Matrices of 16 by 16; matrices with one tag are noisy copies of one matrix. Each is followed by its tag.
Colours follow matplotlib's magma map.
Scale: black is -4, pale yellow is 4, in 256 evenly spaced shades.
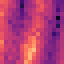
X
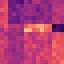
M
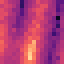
X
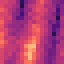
X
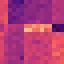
M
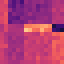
M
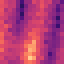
X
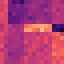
M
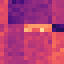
M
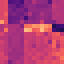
M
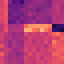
M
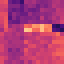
M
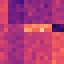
M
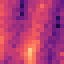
X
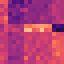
M
